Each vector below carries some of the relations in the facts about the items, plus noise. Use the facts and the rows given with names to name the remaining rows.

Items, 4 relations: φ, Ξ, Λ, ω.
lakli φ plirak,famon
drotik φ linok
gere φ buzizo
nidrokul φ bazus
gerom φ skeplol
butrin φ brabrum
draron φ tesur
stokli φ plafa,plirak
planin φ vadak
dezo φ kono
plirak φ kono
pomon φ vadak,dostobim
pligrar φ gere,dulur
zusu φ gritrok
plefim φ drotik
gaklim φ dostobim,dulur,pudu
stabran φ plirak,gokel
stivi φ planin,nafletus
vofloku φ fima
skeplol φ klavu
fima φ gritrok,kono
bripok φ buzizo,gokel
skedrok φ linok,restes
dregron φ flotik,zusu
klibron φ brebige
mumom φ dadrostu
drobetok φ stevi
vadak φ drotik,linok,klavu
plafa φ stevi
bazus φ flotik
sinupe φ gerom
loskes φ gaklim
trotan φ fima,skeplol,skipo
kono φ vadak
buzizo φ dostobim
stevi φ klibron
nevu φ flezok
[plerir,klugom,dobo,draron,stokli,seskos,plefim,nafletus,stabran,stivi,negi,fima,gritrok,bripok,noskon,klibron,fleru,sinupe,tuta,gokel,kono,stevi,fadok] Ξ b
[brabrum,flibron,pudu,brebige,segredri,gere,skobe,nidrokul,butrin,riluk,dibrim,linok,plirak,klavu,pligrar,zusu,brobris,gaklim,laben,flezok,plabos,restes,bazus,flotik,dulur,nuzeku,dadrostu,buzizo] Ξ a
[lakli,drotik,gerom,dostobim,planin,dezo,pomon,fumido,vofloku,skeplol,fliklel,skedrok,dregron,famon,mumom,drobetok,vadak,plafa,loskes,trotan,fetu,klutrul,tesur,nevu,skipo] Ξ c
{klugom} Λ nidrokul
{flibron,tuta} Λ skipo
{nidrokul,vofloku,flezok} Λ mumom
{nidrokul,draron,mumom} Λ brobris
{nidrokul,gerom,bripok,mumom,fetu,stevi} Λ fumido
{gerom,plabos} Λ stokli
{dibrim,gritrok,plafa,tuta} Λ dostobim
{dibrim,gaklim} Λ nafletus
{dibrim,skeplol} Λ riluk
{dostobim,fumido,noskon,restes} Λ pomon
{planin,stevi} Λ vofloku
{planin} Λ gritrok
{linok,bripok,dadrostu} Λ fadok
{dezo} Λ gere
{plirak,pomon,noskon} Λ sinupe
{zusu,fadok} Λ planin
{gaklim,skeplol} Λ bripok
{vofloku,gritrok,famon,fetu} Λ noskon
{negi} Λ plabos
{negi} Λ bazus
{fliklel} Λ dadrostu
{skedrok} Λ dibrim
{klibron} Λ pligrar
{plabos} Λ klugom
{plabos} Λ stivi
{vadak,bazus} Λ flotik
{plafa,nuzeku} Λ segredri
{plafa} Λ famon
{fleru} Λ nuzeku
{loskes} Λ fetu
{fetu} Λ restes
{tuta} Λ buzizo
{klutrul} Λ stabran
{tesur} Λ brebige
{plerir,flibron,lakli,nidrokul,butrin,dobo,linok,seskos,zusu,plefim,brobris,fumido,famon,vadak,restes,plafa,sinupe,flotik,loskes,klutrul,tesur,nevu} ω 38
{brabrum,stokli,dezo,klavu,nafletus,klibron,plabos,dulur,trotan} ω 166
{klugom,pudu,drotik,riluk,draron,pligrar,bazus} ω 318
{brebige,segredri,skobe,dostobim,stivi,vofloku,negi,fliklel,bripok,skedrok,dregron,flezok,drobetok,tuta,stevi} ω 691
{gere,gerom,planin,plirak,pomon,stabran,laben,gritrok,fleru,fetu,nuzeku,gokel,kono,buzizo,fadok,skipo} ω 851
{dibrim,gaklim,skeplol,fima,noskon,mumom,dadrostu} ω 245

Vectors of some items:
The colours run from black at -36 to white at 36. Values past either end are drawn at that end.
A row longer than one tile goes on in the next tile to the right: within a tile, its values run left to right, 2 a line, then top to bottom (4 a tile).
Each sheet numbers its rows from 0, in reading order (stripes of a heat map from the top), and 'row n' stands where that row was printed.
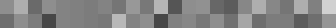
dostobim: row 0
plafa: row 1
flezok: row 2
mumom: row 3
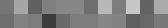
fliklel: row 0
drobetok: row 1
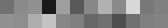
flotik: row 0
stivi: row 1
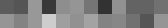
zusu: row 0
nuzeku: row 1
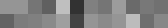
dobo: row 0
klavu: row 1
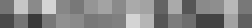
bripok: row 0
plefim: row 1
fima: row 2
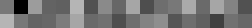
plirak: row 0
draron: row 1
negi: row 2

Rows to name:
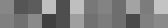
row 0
gerom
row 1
vofloku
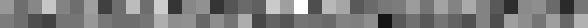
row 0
stabran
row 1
planin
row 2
riluk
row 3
stevi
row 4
skipo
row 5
tuta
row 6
bazus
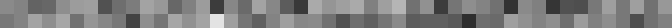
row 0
loskes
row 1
dezo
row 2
butrin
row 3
fumido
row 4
nafletus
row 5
gritrok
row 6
pudu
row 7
dregron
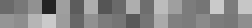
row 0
flibron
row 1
pomon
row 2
skeplol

